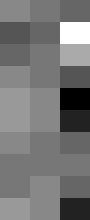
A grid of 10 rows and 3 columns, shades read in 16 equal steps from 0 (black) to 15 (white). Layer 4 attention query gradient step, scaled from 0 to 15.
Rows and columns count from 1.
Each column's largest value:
9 8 15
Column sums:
76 73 59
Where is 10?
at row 3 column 3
